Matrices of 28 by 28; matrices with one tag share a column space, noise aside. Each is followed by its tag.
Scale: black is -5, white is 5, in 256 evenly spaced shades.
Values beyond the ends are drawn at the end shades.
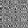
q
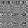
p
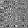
q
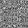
q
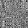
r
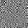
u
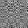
u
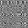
p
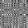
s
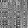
r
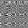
p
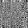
r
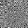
u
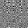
u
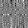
s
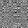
u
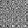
q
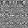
p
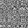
q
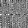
s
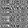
q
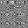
p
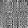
r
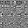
p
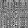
r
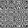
q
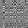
u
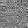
u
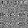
p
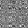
q
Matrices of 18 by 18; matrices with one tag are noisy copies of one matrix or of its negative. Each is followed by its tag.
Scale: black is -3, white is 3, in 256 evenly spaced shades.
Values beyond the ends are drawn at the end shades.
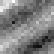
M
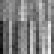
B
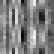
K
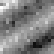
M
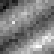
M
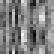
K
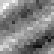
M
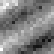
M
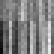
B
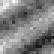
M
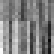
B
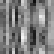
K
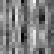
K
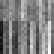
B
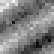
M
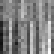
B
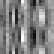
K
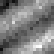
M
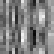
K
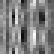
K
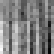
B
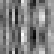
K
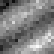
M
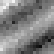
M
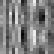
K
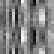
K
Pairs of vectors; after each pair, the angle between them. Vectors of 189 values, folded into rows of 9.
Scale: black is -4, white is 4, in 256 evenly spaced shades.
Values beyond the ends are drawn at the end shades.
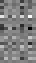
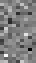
orthogonal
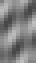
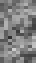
partly opposed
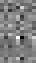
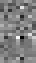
nearly parallel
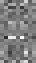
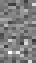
partly opposed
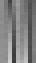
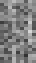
partly opposed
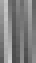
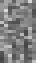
partly aligned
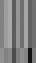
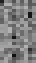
partly aligned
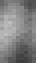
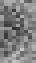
partly opposed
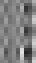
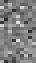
orthogonal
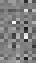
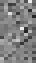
partly aligned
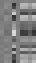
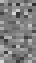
orthogonal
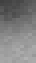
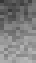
nearly parallel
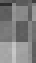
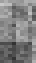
nearly opposite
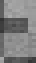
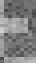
nearly opposite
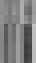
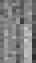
nearly opposite
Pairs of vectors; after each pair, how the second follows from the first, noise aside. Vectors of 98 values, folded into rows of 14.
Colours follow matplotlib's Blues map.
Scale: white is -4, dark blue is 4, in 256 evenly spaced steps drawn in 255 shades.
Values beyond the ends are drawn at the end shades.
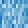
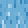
partly zeroed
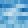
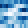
scaled up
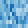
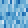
shuffled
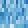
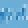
partly zeroed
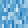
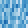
shuffled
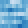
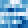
scaled up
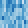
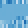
partly zeroed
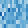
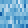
shuffled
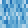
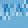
partly zeroed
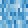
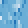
partly zeroed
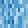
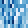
scaled up
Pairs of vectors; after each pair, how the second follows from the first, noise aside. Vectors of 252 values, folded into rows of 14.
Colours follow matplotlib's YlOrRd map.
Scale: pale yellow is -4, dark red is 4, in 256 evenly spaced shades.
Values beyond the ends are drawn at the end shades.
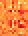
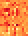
reversed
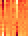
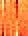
negated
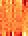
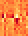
wrapped around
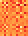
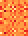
wrapped around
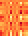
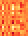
wrapped around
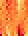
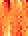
reversed
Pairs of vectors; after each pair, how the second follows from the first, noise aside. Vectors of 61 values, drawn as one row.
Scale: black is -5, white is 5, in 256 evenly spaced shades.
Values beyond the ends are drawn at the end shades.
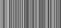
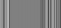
partly zeroed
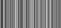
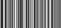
scaled up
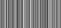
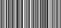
scaled up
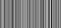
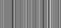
partly zeroed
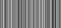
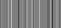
partly zeroed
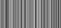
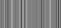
partly zeroed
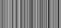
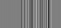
partly zeroed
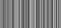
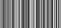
scaled up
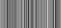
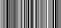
scaled up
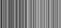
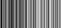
scaled up
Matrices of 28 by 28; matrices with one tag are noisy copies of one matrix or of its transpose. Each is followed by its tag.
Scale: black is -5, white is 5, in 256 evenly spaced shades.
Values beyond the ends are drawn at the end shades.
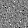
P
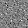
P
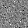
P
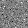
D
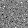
D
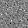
P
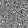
D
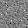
P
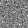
D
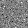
D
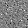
P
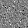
P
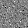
P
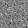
P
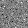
D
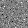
D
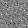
P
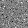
D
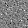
P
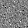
P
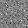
P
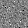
P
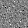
P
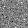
D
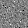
P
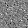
P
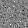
P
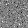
D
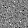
P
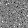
D
